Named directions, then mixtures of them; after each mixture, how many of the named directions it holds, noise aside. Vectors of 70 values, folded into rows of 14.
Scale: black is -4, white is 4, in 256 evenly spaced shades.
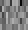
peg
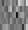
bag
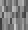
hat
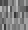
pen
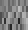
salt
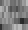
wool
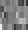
three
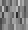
three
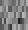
two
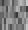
three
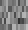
two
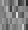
one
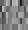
one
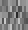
two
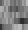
one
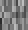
one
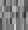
one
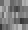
one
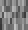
one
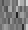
one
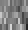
three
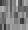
three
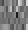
one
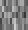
one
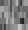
three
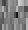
three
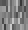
three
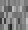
two
